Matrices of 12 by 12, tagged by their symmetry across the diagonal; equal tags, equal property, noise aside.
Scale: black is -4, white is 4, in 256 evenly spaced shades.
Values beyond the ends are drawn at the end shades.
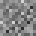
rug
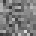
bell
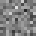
bell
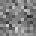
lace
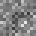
rug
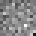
rug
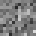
bell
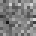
bell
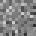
rug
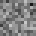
bell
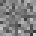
rug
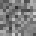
rug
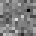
bell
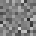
lace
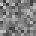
lace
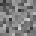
rug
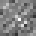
rug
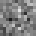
lace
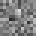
lace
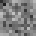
rug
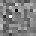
lace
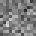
bell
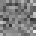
bell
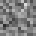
lace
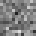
bell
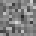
lace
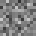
lace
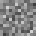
rug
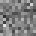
bell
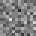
lace
